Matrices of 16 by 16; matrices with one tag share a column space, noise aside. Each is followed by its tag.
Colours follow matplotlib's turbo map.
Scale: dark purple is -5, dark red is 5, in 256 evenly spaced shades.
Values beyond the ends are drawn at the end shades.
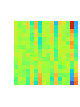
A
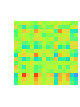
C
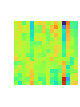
A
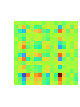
C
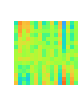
A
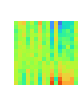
A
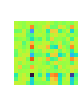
C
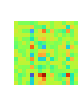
C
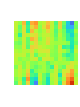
A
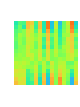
A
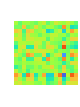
C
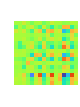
C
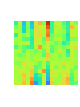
A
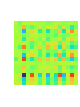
C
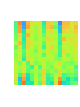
A
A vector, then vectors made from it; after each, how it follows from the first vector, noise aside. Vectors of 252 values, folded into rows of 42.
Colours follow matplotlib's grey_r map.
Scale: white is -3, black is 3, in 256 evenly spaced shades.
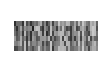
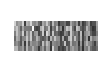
negated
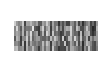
negated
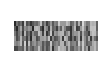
copied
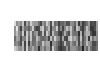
negated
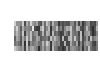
negated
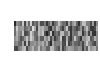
sign-scrambled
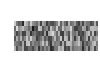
sign-scrambled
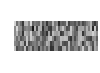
sign-scrambled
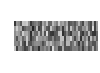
sign-scrambled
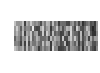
negated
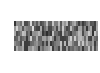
sign-scrambled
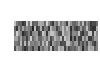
sign-scrambled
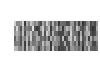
negated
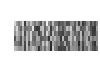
negated
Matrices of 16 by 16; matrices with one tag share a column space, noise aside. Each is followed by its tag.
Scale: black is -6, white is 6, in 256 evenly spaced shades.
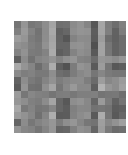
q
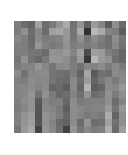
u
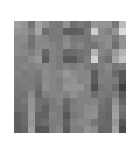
u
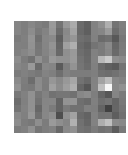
q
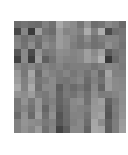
u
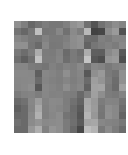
u
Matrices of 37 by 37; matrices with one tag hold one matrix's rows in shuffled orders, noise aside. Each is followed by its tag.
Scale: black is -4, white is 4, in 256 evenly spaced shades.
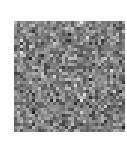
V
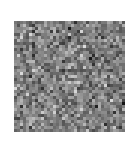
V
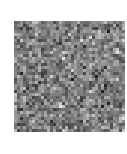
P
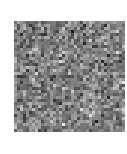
P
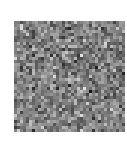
V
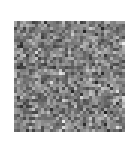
P
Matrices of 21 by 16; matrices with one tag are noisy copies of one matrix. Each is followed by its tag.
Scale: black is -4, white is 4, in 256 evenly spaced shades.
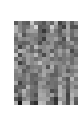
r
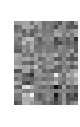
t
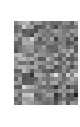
t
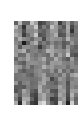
r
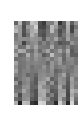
r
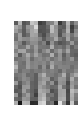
r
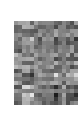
t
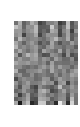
r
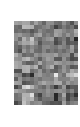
t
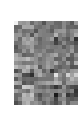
t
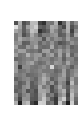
r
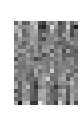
r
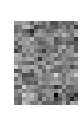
t
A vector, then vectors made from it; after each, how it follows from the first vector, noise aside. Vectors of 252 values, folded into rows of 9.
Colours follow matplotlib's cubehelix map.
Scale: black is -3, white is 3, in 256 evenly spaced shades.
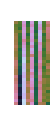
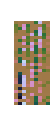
partly zeroed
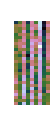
reversed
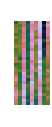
reversed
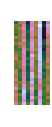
reversed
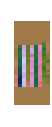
partly zeroed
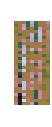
partly zeroed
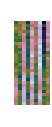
reversed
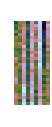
reversed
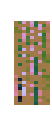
partly zeroed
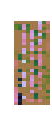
partly zeroed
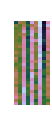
reversed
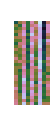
reversed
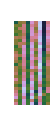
reversed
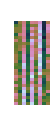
reversed
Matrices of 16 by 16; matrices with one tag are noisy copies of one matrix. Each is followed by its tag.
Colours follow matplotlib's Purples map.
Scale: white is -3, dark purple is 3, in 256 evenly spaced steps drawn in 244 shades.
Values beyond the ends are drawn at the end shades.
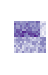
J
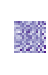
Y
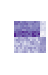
J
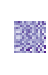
Y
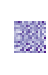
Y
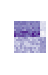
J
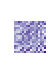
Y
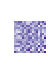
Y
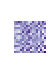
Y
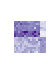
J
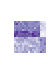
J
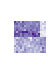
J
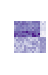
J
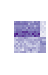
J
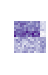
J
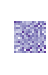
Y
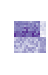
J
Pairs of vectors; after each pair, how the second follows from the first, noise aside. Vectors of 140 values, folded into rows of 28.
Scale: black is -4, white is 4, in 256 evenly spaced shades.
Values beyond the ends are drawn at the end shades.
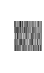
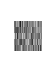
copied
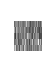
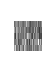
copied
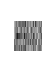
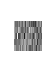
sign-scrambled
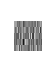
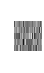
sign-scrambled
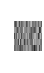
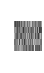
sign-scrambled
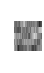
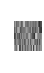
sign-scrambled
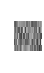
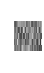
copied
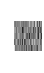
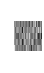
sign-scrambled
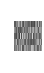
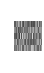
copied
